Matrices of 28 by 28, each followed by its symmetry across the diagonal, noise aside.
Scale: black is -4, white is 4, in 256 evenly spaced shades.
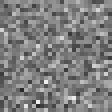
neither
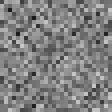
symmetric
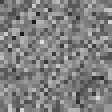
symmetric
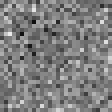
symmetric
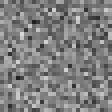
antisymmetric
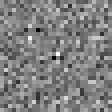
antisymmetric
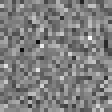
neither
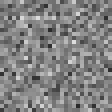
neither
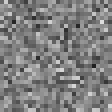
neither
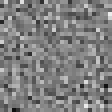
antisymmetric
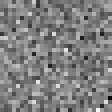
antisymmetric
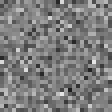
symmetric
